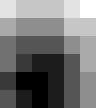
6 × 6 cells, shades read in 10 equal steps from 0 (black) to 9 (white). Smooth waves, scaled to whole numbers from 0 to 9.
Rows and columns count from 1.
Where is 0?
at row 5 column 2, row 5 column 3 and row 6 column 3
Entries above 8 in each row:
1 0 0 0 0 0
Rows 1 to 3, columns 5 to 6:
8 9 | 7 7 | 5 6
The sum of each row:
46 35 24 17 11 13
